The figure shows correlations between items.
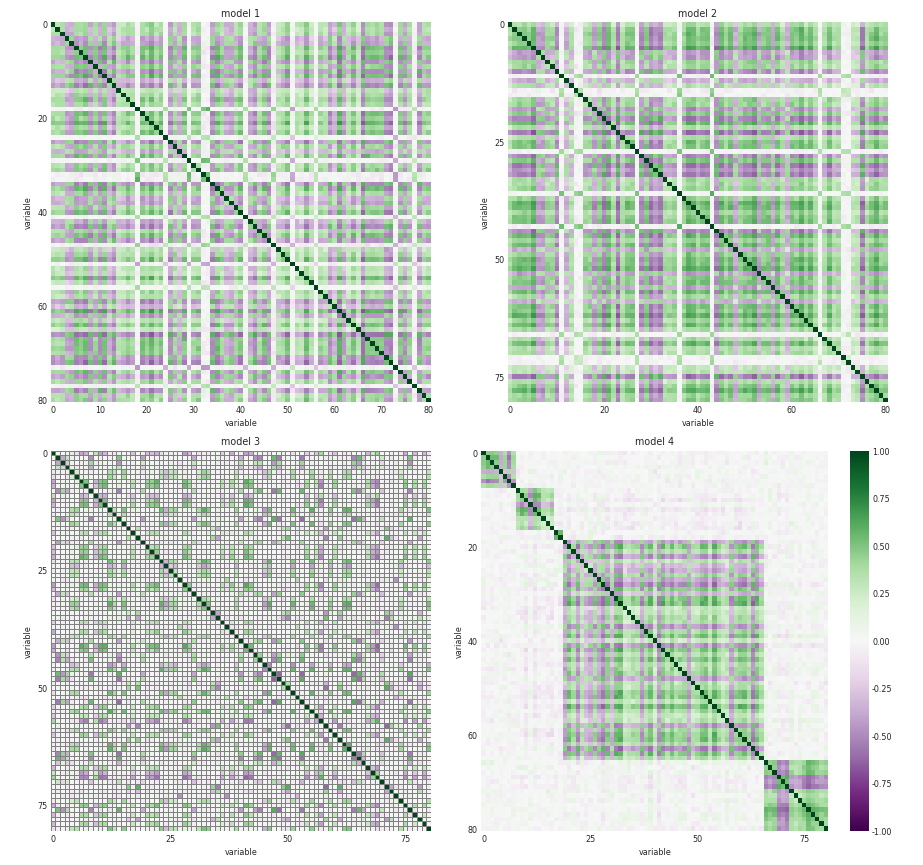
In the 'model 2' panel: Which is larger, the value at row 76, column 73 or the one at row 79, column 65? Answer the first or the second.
the second
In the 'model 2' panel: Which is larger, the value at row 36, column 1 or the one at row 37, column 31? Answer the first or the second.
the first
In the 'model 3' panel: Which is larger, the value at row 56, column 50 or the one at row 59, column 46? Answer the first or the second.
the second
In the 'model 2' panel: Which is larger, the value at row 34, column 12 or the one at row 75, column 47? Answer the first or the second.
the first
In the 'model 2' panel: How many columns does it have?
81
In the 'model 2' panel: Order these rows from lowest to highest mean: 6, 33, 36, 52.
6, 36, 33, 52
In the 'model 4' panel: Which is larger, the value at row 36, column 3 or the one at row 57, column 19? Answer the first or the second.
the first
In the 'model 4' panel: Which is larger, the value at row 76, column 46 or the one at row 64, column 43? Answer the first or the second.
the second
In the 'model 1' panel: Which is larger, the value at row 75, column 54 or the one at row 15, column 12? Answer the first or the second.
the second
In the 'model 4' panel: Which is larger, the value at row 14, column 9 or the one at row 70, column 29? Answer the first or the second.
the first
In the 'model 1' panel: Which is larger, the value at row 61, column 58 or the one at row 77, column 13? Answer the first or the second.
the first
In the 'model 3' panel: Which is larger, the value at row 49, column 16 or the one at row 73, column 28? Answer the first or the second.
the first
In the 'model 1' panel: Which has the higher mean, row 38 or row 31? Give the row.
31
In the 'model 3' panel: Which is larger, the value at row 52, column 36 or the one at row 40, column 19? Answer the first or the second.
the second
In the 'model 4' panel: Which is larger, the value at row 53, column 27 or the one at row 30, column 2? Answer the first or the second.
the second
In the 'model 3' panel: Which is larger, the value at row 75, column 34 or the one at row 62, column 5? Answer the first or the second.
the second
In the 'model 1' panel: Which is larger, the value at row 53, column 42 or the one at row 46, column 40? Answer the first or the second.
the first
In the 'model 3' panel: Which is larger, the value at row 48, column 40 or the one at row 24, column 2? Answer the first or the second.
the first
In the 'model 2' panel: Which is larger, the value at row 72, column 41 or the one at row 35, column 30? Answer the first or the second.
the first
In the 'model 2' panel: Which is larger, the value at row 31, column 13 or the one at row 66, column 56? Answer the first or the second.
the second
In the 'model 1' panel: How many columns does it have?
81
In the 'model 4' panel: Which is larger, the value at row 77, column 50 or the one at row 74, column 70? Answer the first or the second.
the first
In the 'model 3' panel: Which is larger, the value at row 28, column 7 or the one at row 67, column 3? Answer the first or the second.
the first
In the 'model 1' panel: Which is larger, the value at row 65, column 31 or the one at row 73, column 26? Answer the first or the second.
the first
